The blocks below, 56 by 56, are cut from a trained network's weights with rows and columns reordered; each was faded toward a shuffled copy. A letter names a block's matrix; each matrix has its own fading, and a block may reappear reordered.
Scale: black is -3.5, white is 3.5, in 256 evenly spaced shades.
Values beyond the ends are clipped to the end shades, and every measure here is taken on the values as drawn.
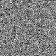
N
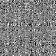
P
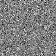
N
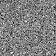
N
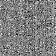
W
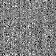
P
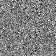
N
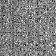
P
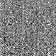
P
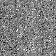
W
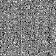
W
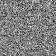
N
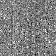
W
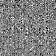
W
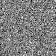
N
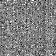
W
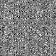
P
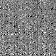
P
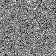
N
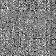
P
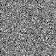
N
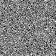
N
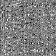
P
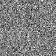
N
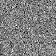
N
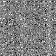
P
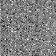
W
